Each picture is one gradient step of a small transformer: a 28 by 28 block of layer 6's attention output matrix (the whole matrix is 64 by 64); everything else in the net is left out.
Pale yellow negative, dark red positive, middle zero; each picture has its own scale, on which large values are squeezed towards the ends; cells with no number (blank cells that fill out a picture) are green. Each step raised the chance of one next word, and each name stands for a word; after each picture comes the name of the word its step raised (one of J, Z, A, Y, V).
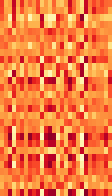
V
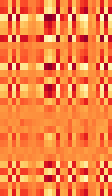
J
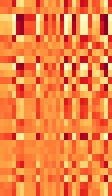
J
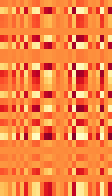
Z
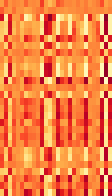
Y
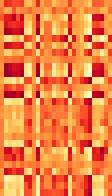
Y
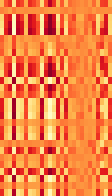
Y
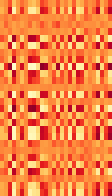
Z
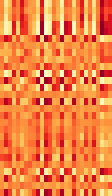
Y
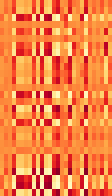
V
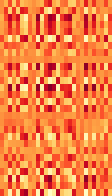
J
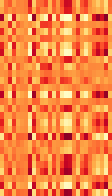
V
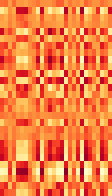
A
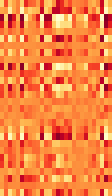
J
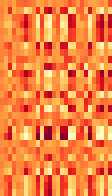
Z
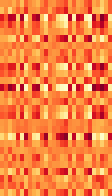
J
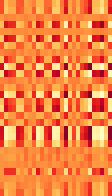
Z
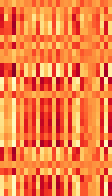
Y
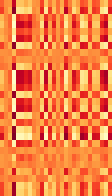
Z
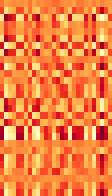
Z
